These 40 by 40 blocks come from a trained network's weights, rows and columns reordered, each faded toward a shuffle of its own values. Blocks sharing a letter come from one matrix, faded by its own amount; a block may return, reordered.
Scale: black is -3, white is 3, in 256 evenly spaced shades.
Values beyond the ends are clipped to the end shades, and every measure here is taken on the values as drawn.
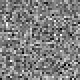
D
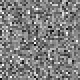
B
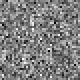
B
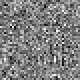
B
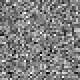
B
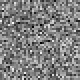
D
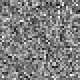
D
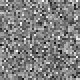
B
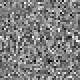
B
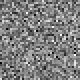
D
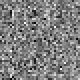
B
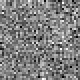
D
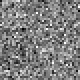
D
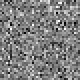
B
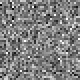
B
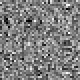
B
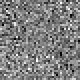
B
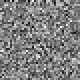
B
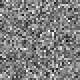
D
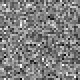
D
